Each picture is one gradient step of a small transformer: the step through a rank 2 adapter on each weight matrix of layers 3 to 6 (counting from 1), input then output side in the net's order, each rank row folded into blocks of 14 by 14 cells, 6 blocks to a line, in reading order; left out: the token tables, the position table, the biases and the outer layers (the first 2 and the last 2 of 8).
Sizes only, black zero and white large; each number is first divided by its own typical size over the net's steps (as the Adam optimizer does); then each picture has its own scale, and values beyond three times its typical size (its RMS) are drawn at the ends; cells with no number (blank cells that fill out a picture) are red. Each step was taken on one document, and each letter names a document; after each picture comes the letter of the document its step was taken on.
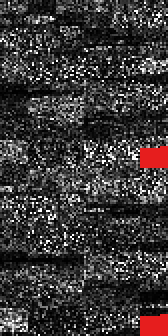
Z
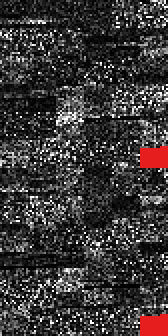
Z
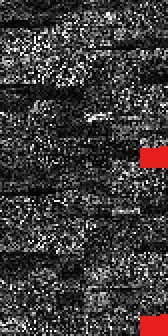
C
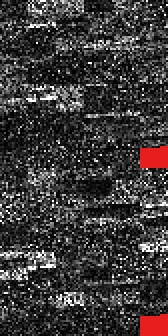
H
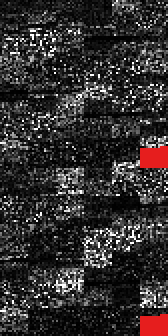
Z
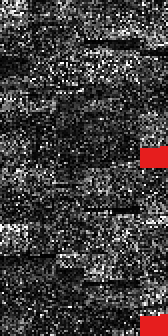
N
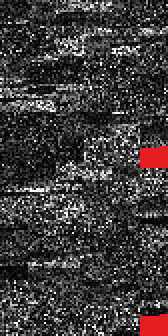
H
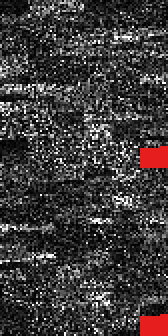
H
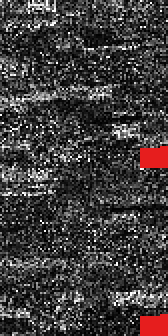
H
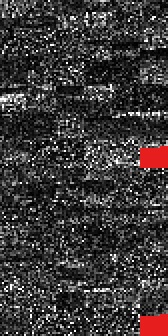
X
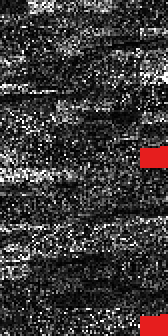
C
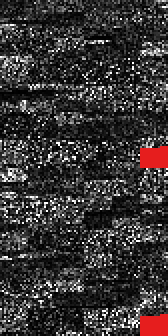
Z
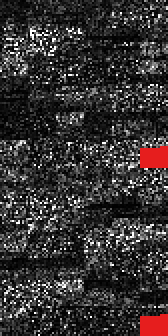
Z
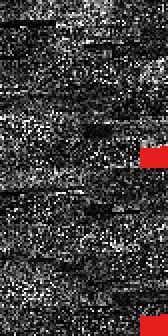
C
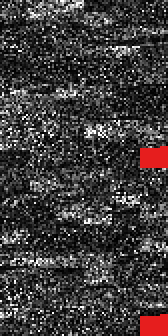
H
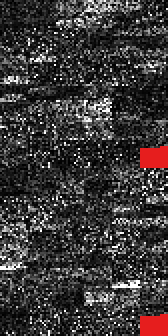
C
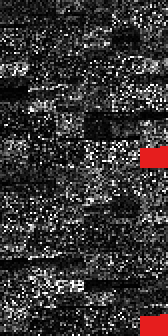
Z
